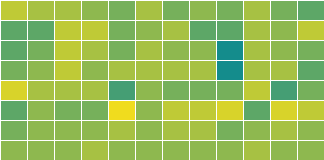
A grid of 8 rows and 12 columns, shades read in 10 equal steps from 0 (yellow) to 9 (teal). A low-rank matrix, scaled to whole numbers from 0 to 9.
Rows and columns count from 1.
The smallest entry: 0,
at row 6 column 5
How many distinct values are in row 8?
2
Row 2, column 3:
2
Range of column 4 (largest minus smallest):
3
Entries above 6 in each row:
0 0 1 1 2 0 0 0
